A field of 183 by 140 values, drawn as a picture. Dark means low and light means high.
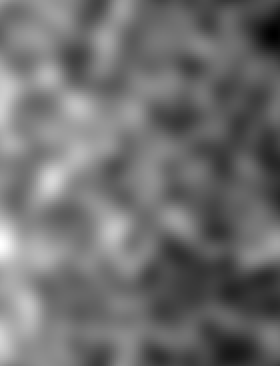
No row or column stands out. The field climbs toward the left. The field is smooth, with broad soft blobs. No regular stripes run through it.
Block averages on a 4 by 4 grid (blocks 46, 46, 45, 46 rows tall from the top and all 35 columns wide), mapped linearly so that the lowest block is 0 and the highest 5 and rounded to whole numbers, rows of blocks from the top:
4321
5421
5422
5310
